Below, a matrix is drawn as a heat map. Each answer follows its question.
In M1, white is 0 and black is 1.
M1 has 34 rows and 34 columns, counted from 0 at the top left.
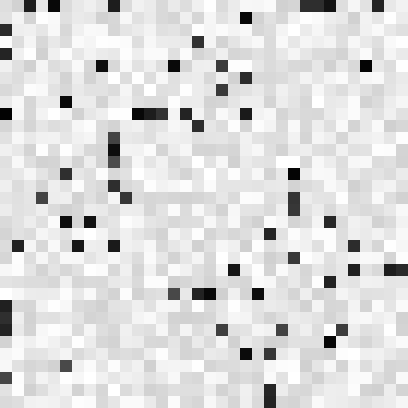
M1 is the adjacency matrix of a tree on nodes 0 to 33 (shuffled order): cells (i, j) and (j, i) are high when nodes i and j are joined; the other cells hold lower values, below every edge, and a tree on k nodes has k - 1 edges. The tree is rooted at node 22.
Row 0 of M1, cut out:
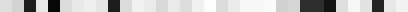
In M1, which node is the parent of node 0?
9
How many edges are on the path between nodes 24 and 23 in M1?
5
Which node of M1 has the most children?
0
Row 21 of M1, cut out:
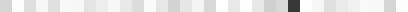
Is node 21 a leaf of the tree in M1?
yes
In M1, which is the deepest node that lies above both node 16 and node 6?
20
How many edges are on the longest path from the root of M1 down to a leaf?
11
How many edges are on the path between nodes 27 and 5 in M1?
2
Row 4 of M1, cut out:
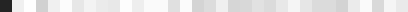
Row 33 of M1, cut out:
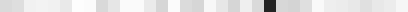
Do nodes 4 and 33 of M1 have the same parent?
no
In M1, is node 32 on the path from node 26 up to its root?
no
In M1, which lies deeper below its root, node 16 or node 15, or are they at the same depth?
node 16
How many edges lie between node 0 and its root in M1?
4
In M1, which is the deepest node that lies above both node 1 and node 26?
20
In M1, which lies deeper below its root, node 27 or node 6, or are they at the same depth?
node 27
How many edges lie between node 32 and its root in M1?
1
